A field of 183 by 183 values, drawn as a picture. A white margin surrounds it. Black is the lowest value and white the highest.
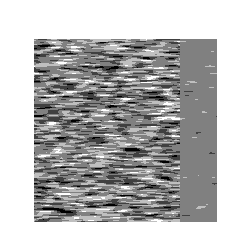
Slope: none. Seam: vertical, 80% of the way across, the right part calmer. Average level on the scale: 50%. Grain: streaks across.
